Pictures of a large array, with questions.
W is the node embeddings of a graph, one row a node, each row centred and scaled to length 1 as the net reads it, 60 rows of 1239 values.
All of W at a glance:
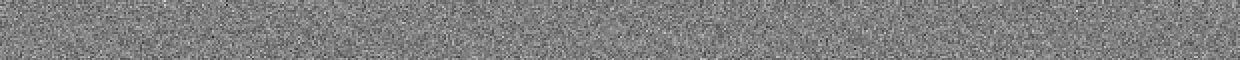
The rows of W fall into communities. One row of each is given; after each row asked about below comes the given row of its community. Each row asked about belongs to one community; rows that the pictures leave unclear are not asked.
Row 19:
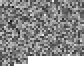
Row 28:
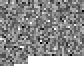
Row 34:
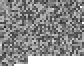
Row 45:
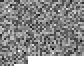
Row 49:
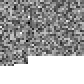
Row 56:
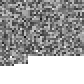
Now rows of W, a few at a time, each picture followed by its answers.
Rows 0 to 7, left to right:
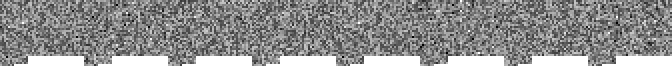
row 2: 28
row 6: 49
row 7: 49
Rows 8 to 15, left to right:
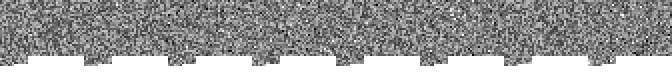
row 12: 28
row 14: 19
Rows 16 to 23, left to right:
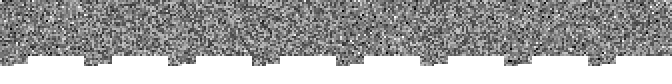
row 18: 45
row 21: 28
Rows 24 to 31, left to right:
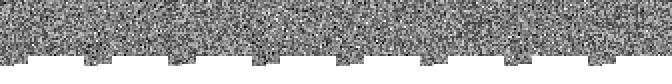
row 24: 56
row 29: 49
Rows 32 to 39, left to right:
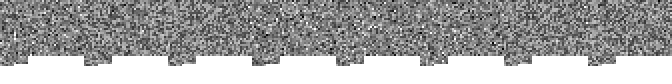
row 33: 28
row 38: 34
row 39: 45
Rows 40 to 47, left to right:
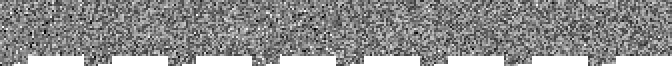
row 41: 56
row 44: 56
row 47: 19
